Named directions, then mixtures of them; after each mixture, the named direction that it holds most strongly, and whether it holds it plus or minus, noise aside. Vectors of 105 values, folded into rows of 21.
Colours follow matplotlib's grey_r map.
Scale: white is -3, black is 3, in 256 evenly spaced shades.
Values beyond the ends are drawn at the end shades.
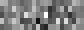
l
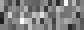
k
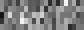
k, plus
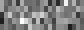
k, plus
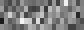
k, plus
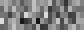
l, plus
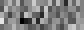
k, minus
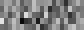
l, plus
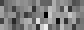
l, minus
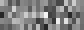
l, plus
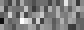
k, plus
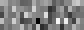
l, plus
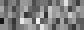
l, minus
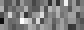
k, plus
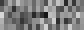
k, minus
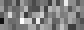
k, plus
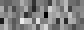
l, minus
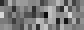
l, minus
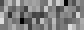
k, minus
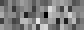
l, minus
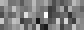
l, plus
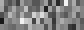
k, plus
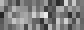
k, plus
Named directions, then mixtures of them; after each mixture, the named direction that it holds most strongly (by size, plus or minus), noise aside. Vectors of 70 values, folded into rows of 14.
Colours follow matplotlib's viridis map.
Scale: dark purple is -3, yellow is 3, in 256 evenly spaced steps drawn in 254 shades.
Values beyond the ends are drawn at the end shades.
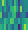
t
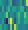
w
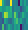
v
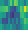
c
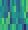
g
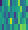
v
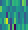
w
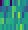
v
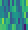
g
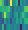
v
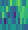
c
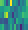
v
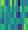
t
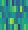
t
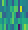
t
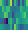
w
